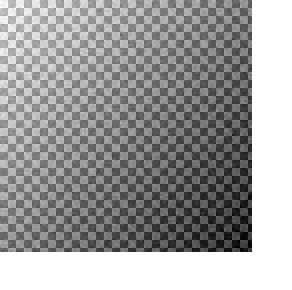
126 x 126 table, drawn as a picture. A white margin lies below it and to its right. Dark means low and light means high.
There are no lone odd cells. Overall the values sit about 50% of the way up the scale. The field is checkered. The bottom right is the ninth with the lowest average. The field climbs toward the top left. Neither half mirrors the other.
